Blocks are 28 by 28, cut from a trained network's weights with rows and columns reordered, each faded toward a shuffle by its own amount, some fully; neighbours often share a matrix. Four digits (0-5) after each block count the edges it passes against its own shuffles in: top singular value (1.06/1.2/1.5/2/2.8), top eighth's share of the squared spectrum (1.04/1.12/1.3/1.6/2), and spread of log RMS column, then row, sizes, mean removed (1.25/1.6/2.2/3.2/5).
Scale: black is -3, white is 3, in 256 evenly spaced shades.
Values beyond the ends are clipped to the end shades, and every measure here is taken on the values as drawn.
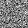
0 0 0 0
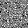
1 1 0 0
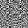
3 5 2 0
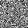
0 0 0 0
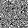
1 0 0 0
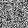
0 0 0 0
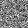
0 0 0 0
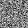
1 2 0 0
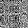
3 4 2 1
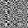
4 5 3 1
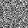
3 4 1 0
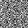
3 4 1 0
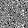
0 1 0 0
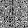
2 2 0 1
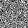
0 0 0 0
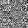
2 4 2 1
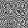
3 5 2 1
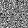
1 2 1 0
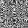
3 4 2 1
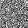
1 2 0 0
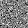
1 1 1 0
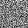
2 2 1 0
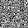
2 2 0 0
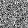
0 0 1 0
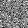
0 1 0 0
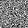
1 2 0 0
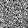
1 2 1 0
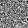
1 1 0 0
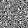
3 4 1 1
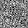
2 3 2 0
